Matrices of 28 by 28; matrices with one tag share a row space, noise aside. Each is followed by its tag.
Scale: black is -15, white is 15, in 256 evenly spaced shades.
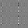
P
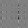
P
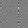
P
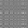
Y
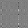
P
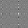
P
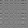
Y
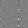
P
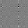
P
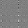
P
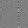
P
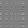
Y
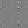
P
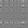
Y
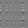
Y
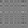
Y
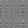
Y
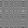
Y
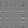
Y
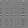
Y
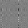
P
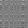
Y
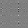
P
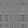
Y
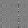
P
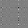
P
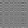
Y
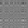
Y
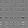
Y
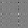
P
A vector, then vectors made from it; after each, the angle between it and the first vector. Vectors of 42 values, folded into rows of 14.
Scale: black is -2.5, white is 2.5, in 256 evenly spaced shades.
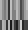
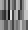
partly aligned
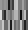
partly aligned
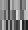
nearly parallel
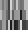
nearly parallel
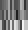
nearly opposite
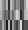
nearly parallel
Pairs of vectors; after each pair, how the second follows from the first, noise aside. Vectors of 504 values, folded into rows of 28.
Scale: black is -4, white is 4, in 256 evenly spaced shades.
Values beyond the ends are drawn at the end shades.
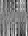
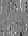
partly zeroed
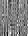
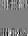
partly zeroed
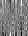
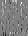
partly zeroed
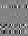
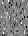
shuffled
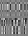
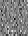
shuffled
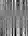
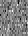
shuffled
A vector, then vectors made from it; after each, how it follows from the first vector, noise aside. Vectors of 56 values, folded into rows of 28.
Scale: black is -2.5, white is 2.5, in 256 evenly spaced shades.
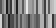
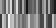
negated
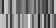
reversed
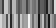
reversed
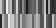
negated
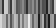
reversed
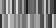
negated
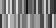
negated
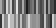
negated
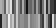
negated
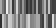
negated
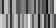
reversed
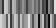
reversed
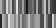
negated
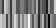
reversed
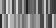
negated
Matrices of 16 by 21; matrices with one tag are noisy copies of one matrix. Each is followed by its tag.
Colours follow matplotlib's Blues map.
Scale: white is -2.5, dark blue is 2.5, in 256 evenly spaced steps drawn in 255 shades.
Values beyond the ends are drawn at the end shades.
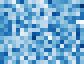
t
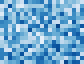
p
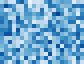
t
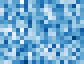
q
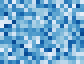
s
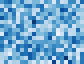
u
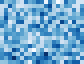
p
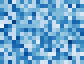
s
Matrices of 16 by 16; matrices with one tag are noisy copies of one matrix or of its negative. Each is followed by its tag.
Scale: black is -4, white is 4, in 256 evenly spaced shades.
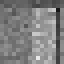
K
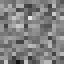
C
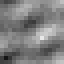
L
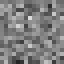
C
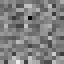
C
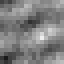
L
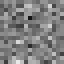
C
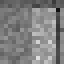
K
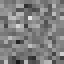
C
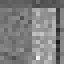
K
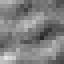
L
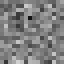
C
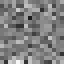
C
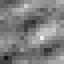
L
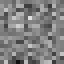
C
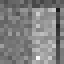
K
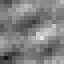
L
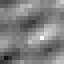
L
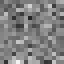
C
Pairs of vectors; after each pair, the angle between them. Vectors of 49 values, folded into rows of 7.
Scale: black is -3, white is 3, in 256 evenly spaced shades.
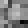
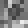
nearly opposite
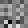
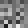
nearly parallel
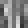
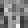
nearly parallel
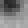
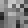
partly opposed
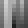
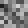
orthogonal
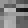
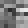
nearly opposite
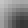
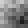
nearly parallel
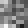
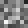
orthogonal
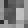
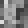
nearly opposite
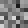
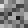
partly aligned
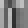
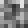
partly aligned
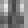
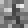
partly aligned
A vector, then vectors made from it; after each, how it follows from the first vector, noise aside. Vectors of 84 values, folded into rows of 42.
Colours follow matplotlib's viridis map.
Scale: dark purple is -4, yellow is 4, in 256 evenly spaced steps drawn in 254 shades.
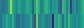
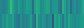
shrunk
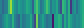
copied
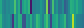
reversed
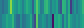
copied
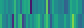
reversed
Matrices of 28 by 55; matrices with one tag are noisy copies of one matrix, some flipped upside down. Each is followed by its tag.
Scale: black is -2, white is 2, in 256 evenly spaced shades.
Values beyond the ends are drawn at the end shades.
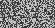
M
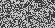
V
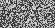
M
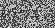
M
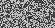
V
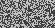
V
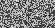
V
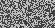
V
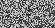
V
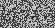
M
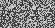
M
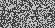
M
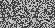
M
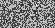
M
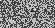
M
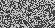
V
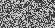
V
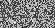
M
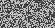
V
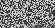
V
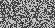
M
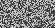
V
